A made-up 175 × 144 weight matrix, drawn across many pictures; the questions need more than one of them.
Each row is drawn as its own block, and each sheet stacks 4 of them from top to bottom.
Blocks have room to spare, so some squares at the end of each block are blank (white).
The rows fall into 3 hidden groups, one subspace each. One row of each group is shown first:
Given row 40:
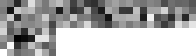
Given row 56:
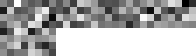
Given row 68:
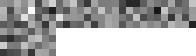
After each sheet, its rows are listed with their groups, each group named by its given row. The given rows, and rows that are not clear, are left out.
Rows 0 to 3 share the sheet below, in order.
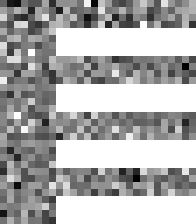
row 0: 68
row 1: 68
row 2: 68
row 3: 40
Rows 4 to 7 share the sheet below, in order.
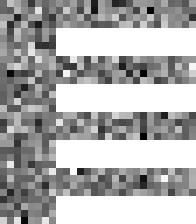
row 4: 68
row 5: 40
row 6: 68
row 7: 40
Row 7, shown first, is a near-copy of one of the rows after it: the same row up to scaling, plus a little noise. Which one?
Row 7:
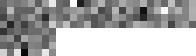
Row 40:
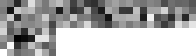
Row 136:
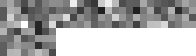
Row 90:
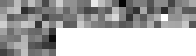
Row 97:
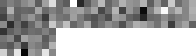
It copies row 97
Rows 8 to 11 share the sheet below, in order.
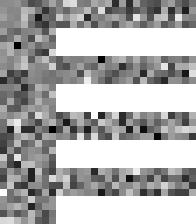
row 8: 68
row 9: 40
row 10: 40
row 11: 68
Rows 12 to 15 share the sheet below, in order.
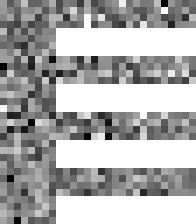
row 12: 40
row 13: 68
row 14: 68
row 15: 40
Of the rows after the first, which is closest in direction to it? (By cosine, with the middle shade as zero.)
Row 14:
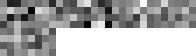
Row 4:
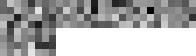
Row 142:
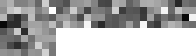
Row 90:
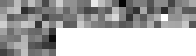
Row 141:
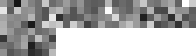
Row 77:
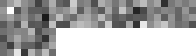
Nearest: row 142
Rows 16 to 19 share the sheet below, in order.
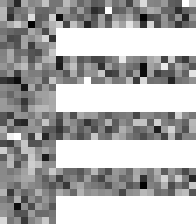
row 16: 56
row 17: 40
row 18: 56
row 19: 40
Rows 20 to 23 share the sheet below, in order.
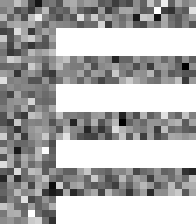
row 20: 56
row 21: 68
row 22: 40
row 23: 56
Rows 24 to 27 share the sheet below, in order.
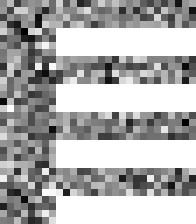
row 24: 56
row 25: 68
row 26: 68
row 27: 56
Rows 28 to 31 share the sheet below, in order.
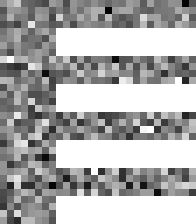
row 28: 56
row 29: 68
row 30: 56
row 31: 40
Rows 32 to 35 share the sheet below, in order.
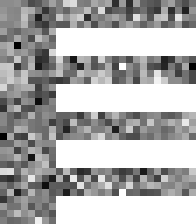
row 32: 68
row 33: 40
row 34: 68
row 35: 68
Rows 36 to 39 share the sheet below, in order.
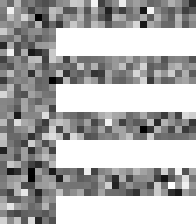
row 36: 68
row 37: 56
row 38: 56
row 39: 68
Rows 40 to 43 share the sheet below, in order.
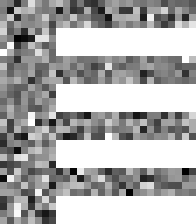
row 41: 56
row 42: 68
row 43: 56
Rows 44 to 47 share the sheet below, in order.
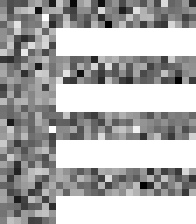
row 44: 40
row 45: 68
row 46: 40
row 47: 56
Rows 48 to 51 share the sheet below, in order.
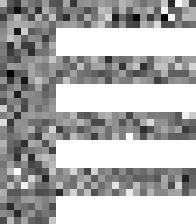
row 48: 68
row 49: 40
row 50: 56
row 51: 68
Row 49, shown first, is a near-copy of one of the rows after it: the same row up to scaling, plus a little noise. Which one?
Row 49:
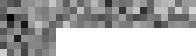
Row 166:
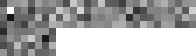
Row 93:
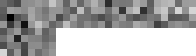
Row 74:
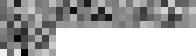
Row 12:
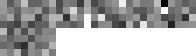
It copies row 93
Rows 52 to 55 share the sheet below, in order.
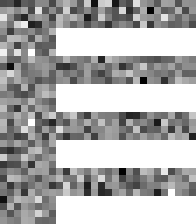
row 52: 68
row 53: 40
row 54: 68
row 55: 40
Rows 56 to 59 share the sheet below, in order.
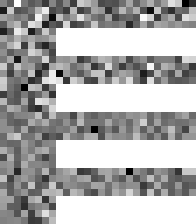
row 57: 56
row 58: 56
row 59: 56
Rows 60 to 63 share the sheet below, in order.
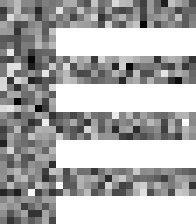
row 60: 68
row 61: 68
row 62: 68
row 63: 56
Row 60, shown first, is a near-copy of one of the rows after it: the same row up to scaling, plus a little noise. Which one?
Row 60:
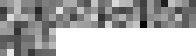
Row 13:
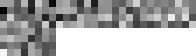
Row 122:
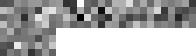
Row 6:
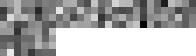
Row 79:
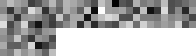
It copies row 6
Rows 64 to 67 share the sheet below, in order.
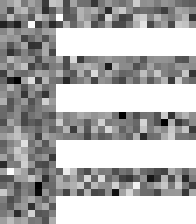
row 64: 56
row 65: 56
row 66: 40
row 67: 68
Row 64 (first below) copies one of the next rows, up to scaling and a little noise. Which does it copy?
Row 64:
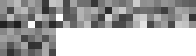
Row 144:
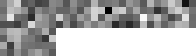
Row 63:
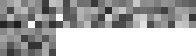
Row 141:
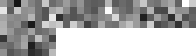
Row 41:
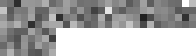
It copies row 63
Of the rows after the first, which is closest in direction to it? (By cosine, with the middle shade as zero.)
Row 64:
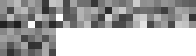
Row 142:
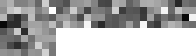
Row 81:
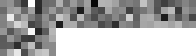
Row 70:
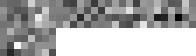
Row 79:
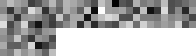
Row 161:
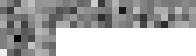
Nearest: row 79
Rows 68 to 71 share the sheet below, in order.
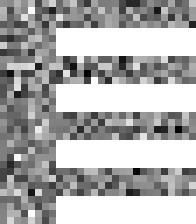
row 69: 40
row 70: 68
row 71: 56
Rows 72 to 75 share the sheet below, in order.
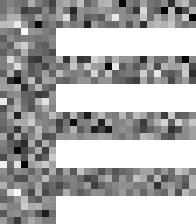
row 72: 40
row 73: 56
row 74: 40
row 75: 56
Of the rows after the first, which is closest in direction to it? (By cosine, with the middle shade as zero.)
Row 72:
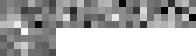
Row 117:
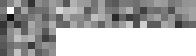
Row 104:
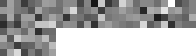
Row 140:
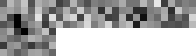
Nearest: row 117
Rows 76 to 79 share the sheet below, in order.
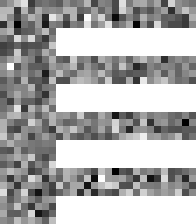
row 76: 40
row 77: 40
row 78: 68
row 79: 68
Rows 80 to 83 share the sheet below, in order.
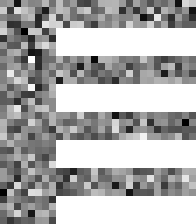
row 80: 56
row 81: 40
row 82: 68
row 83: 68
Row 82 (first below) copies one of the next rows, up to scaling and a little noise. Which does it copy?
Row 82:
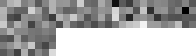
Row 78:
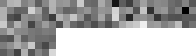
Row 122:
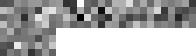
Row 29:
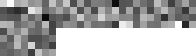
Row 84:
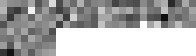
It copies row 78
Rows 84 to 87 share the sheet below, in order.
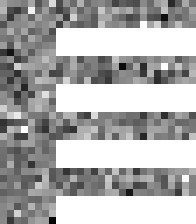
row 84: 68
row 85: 40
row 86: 68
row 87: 68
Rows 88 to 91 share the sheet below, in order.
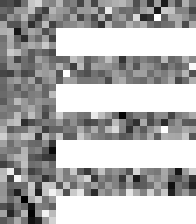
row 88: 56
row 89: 40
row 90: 40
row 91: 56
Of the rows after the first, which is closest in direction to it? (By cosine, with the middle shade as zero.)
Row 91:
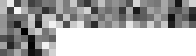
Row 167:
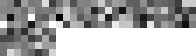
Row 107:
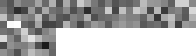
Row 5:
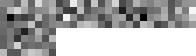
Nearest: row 167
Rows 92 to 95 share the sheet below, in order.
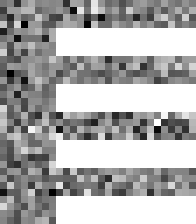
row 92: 40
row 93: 40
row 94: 56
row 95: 56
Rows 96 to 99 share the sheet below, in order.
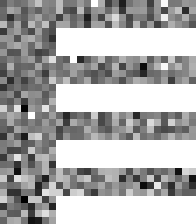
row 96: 40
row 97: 40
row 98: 68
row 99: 56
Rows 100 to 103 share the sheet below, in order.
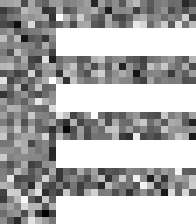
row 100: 56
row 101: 56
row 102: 40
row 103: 56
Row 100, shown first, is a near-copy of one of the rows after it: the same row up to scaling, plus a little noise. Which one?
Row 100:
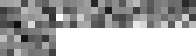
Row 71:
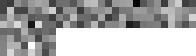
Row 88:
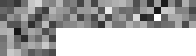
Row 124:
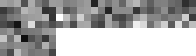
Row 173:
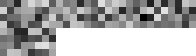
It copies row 124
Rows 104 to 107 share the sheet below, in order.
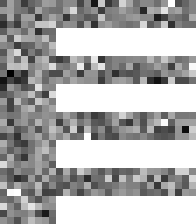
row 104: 40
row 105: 40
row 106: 40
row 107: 56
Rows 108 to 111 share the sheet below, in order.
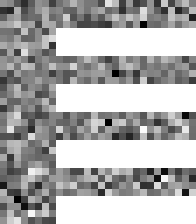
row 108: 40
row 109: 40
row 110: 56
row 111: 56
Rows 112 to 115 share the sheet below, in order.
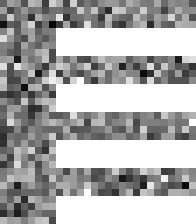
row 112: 56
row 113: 56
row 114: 40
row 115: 40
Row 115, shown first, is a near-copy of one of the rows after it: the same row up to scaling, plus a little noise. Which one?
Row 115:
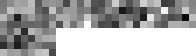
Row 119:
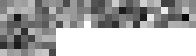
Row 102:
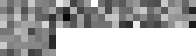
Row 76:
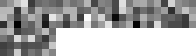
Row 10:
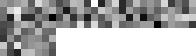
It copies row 119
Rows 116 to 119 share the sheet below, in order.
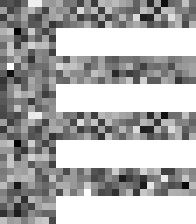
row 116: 56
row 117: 40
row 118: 56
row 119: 40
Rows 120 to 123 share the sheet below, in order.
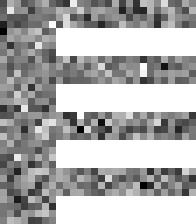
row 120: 40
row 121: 40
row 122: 68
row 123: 56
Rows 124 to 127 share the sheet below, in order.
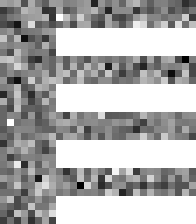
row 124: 56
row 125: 56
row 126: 40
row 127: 68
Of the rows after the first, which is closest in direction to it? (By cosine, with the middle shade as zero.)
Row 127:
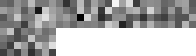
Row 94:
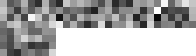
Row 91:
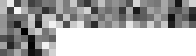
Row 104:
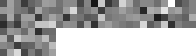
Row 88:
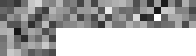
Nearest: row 88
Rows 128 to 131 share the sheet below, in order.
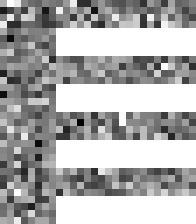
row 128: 68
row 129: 56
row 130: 40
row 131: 40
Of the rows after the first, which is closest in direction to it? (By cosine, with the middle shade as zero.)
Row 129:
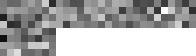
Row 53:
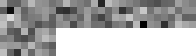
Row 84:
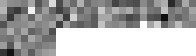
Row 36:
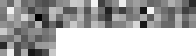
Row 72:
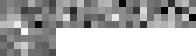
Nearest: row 36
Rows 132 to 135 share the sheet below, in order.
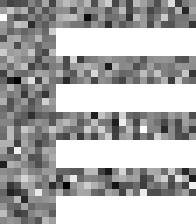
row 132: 68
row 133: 56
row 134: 40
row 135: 40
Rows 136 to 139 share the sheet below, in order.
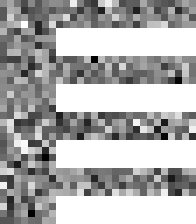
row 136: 40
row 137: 68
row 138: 56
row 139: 56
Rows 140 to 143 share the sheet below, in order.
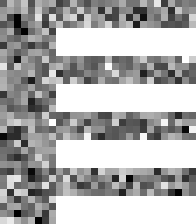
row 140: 40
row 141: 56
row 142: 40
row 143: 68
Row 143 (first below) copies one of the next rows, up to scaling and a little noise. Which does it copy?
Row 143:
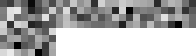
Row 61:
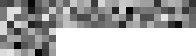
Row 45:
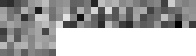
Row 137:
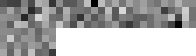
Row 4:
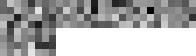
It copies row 61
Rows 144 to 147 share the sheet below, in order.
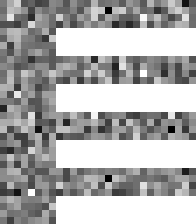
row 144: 56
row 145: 40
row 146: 68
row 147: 56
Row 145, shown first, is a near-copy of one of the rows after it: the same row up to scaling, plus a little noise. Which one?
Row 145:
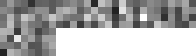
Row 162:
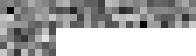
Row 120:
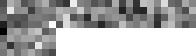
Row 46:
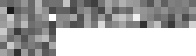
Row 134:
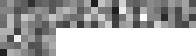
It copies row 134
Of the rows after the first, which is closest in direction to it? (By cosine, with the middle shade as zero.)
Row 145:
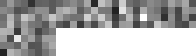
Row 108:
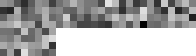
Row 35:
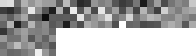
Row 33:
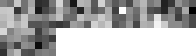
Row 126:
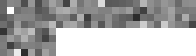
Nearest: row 33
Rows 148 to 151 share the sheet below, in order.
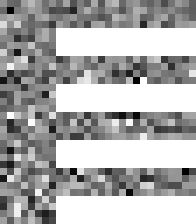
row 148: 40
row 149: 40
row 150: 68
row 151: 56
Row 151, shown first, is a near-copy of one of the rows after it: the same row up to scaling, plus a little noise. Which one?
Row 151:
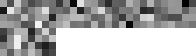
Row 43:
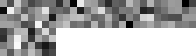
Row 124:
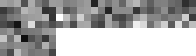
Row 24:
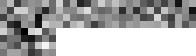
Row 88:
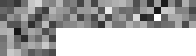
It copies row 43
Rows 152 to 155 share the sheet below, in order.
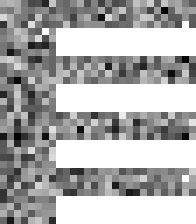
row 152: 56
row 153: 56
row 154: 40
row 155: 68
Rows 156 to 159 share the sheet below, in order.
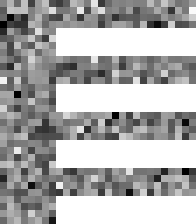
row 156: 40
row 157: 40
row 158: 68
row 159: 56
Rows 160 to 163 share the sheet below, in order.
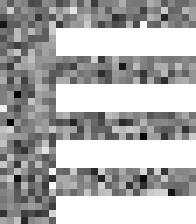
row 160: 40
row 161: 40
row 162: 40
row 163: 40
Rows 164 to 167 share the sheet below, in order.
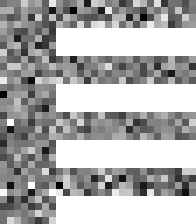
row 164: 40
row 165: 56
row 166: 40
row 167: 56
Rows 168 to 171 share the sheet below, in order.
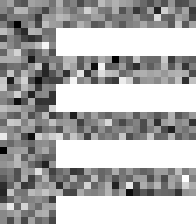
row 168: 56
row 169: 68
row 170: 56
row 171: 68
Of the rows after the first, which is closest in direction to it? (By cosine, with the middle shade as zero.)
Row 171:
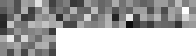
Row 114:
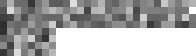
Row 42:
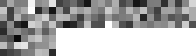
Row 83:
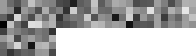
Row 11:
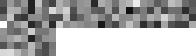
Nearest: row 83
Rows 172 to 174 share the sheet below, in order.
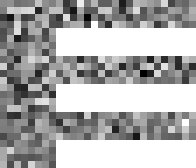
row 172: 40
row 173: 56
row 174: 68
